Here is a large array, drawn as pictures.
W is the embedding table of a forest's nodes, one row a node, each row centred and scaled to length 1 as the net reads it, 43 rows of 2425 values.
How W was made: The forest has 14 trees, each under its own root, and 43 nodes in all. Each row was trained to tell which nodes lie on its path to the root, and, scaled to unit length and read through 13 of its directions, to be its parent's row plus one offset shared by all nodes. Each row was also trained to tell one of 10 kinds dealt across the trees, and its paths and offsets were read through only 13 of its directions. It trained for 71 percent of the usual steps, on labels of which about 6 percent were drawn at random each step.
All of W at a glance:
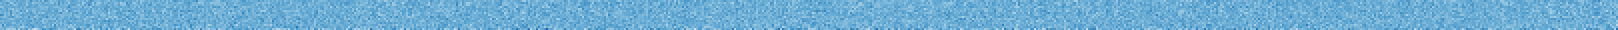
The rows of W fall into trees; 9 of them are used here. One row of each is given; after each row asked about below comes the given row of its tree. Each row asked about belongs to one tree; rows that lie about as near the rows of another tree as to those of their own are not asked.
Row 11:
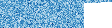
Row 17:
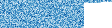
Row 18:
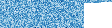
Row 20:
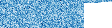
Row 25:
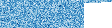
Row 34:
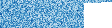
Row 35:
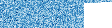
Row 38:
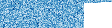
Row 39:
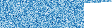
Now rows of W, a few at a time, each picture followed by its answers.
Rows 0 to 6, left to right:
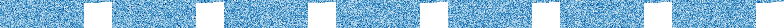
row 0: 18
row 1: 17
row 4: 25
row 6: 17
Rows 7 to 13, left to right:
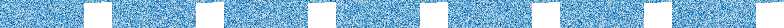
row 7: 25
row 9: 34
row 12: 38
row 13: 11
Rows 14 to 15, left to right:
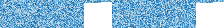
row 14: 18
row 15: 38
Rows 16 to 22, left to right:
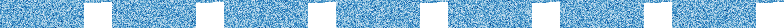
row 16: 25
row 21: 20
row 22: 18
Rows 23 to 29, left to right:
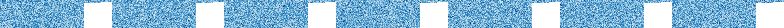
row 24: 25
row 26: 34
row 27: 11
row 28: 35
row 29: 20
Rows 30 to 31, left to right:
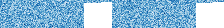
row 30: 11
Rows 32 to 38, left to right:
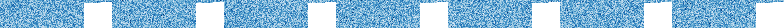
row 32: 18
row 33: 20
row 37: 39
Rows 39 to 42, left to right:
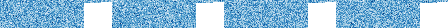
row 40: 34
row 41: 35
